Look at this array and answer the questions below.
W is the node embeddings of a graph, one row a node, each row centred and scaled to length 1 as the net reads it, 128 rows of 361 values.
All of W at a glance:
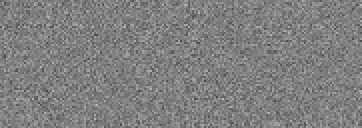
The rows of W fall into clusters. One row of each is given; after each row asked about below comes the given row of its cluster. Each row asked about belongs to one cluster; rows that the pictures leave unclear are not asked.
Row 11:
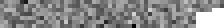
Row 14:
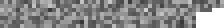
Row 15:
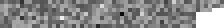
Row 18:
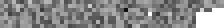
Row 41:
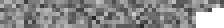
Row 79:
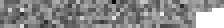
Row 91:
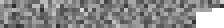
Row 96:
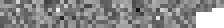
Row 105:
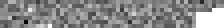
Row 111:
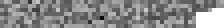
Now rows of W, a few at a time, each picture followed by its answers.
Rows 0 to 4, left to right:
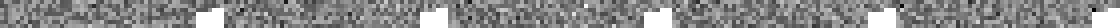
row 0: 111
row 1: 15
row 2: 18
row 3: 11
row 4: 11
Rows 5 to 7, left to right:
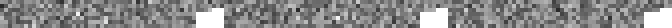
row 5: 11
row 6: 15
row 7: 96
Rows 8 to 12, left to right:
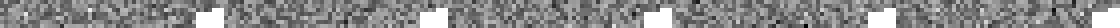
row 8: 111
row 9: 79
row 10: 96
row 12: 96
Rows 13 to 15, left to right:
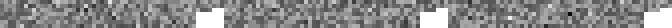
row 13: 11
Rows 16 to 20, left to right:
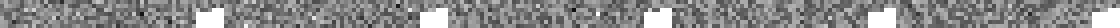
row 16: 11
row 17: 15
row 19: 96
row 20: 79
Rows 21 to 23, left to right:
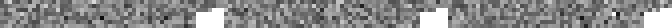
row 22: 18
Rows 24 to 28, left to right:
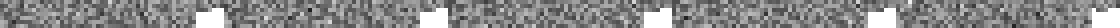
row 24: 11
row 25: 11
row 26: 105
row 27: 105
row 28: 11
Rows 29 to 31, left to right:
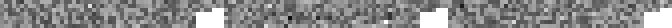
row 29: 18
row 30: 111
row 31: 79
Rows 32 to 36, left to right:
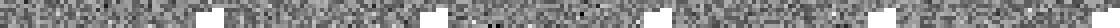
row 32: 96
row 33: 96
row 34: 105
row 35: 79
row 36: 41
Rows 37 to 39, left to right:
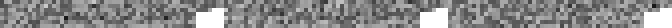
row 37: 111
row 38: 111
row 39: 79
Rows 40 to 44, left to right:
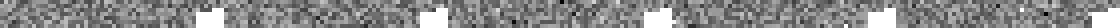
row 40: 14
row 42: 79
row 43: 79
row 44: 18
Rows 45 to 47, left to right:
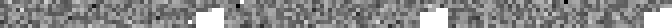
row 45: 111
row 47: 96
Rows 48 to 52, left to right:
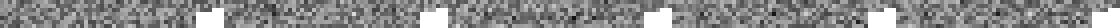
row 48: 14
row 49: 15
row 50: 111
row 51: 41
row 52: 41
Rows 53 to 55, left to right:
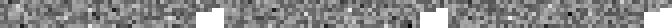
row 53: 111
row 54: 14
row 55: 15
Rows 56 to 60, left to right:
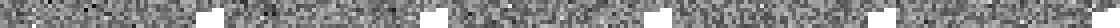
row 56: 11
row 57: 15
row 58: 79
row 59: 18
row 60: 111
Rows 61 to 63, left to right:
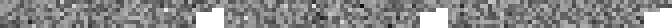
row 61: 14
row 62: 18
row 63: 91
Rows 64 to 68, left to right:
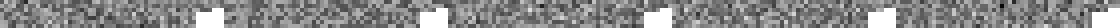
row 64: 11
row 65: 41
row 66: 111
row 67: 15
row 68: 96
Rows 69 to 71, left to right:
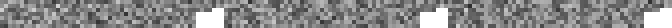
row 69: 105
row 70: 96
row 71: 96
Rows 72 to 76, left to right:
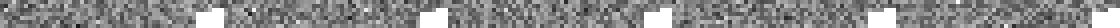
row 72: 11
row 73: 111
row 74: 96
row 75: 91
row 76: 41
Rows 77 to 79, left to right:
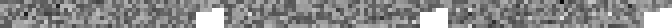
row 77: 15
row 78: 111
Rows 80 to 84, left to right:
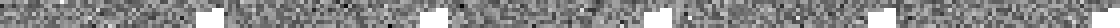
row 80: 41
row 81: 79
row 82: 79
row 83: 91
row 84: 105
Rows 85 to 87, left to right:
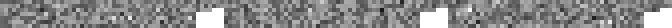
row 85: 15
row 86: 96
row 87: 111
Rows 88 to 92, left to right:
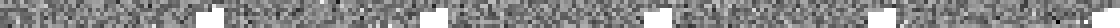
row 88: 96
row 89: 96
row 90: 91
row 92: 111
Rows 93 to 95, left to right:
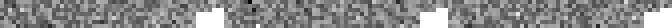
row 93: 79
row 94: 11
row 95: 79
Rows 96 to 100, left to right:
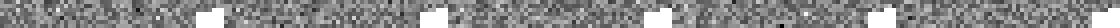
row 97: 15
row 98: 41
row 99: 41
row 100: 105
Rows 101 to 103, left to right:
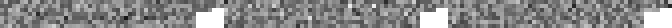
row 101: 111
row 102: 14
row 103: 91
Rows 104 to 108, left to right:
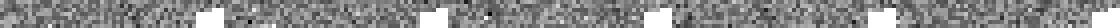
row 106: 15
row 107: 91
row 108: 79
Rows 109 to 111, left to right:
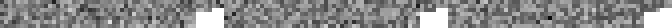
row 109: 91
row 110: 14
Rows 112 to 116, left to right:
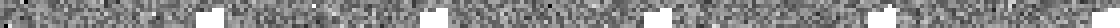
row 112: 96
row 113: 18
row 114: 18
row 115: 41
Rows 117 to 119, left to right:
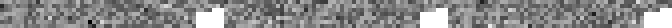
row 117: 41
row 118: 15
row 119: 41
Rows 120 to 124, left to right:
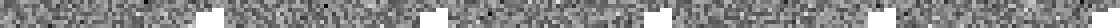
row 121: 18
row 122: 14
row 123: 79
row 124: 14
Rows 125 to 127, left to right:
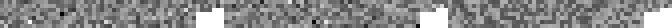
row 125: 14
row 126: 41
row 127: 79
